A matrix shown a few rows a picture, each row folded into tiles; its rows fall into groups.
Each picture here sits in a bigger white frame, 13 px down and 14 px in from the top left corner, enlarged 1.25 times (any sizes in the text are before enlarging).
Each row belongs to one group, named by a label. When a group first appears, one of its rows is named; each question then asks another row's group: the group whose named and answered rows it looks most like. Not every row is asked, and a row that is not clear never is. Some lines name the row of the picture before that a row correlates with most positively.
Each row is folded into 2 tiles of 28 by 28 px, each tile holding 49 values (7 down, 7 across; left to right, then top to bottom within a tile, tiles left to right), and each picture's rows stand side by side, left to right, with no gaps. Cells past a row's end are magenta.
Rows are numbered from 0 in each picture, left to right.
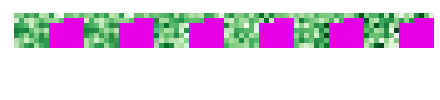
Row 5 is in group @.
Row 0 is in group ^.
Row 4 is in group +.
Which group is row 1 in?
^
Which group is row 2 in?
@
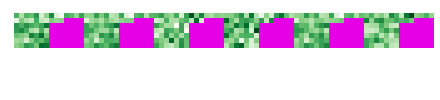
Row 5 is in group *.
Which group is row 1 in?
^
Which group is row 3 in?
@
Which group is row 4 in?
^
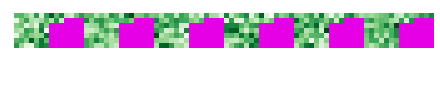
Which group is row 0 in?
+
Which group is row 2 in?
@
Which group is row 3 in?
^
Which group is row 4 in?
@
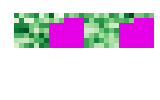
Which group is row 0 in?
^
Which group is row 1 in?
*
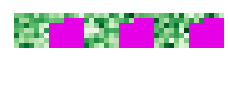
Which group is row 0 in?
@
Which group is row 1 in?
*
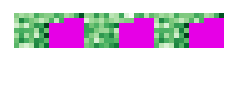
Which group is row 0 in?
+
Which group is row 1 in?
^
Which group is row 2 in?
+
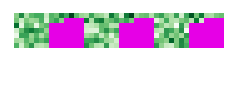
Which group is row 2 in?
+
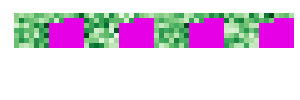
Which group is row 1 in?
@
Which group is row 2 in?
+
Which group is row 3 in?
*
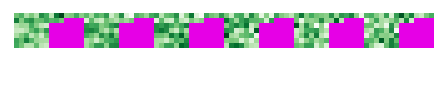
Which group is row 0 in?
*
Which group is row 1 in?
^
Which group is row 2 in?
^
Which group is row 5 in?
+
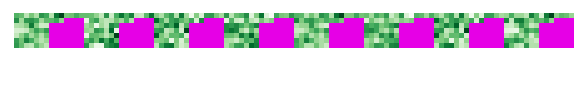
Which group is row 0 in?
*
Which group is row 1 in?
+
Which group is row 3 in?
^
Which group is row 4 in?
*
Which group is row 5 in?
^
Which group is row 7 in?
*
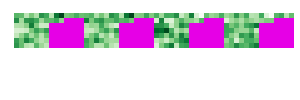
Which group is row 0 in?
*
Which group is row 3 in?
^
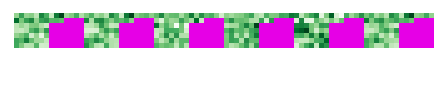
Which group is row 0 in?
*
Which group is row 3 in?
+
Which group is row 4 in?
^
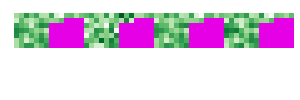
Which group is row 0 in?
^
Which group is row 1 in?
+
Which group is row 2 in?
^
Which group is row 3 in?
^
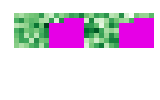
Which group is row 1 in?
^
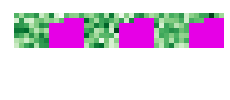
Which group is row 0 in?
^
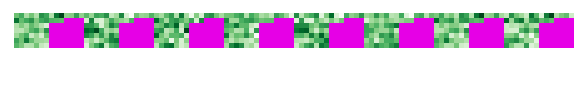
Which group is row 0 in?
*
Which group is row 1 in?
^
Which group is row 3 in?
@
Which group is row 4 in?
^
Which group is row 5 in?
^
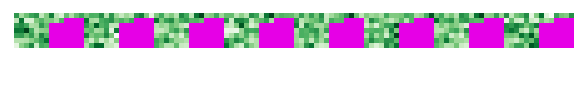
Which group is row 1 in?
@
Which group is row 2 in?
*
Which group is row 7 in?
^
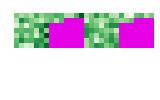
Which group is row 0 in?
+
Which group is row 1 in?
^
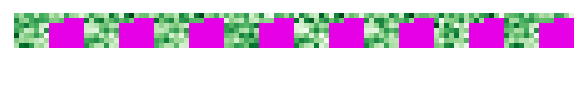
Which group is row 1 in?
*
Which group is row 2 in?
*
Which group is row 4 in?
*
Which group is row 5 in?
*
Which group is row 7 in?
@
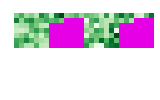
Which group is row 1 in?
+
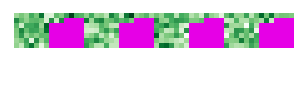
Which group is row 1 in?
*
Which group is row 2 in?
@
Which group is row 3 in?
+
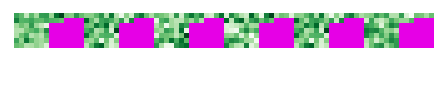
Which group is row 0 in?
*
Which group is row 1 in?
@
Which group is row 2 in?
+
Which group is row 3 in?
*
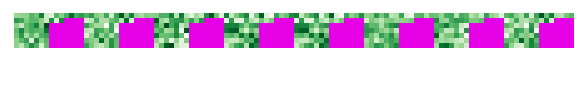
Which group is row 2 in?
@
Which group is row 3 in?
^
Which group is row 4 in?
^
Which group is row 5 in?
^
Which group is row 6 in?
@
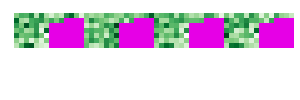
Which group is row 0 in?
@
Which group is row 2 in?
@
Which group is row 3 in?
@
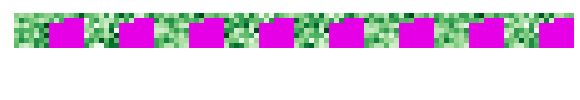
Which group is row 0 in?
+
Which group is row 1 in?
+
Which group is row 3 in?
@
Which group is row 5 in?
*
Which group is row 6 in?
*
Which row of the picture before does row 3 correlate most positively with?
3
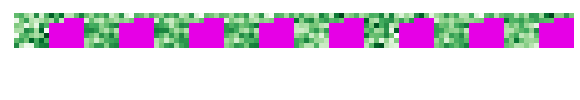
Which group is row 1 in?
^
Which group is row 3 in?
^
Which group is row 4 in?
*
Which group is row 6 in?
^
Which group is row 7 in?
*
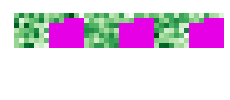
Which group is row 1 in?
^
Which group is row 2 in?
@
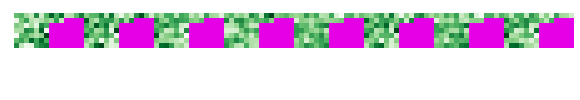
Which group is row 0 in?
+
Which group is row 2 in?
@
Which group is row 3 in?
*
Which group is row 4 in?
^
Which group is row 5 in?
@
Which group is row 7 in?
@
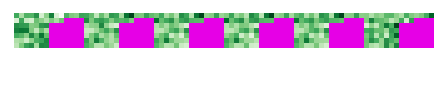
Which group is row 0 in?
^
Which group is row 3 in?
*
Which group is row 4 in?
*
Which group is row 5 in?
+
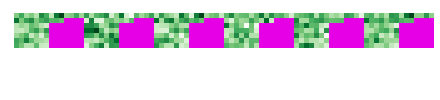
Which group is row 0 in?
*
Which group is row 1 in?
^
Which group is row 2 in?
*
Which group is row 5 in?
*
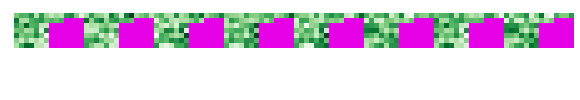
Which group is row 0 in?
@
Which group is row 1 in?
*
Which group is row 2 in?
+
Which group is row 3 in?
+
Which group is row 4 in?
+
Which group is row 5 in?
^
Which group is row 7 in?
^
